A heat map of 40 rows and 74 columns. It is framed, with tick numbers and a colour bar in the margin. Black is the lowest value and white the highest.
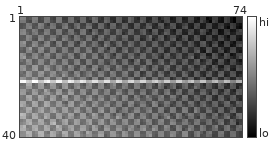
Row 22 stands out from the rest. Values rise toward the bottom left. The top right is the ninth with the lowest average.
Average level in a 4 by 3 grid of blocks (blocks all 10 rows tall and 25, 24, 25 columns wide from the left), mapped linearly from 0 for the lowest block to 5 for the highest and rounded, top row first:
3 1 0 / 3 2 1 / 5 3 2 / 5 4 2
